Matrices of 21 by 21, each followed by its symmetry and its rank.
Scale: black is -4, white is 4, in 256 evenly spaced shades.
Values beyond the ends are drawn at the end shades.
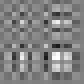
symmetric, rank one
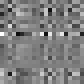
neither, rank two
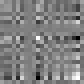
symmetric, rank two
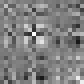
symmetric, rank three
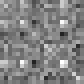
symmetric, rank three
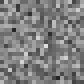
neither, full rank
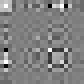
symmetric, rank two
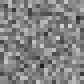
neither, full rank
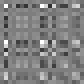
symmetric, rank two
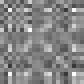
symmetric, rank three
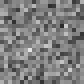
neither, full rank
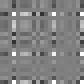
symmetric, rank one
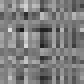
neither, rank two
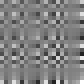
symmetric, rank one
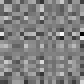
neither, rank two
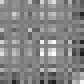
symmetric, rank two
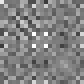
symmetric, rank three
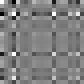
symmetric, rank one
